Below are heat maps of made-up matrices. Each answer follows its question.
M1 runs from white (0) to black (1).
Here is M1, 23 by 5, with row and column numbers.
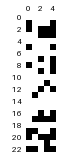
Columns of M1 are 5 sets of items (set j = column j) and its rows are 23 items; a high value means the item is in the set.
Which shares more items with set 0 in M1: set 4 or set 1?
set 4
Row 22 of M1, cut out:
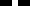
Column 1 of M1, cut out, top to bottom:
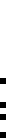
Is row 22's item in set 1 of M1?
yes
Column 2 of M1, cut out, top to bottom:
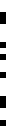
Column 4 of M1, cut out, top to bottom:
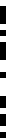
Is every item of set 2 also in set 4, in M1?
yes
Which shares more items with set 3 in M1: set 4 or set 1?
set 4
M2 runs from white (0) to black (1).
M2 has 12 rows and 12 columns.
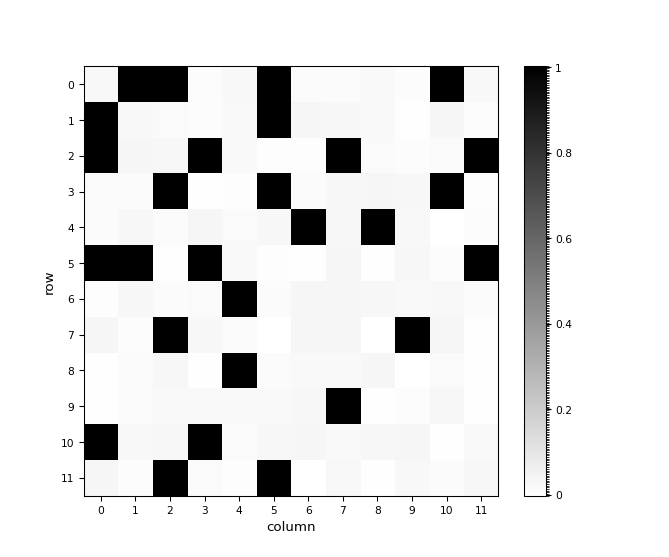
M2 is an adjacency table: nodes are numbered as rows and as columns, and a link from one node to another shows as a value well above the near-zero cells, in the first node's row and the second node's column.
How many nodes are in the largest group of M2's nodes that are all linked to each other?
3
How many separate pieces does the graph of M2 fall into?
2
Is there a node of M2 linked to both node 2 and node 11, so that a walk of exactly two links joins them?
no
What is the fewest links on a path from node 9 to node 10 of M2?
4
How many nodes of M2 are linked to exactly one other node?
3
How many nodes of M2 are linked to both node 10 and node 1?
1
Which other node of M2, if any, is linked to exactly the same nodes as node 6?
node 8
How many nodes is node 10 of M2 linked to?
2
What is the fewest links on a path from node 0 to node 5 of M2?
1
